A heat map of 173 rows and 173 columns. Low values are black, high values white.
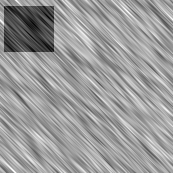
Ninth with the lowest average: top left. Histogram: skewed, a long tail of low values. Odd patch: lower, in the top left.
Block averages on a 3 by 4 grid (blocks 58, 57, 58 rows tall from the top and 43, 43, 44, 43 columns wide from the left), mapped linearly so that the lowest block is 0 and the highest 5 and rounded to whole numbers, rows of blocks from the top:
0455
5455
5555
